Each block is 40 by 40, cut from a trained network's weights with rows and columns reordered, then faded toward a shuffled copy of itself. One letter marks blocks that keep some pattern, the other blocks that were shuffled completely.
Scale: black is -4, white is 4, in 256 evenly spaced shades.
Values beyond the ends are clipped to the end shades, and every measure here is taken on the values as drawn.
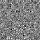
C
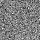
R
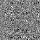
C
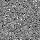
R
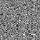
C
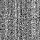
C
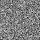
R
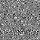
C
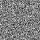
C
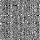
C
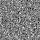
R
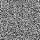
C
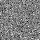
R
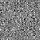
C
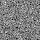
R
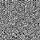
C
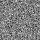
R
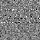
C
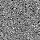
R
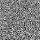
C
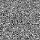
C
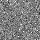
R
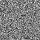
R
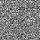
C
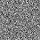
C
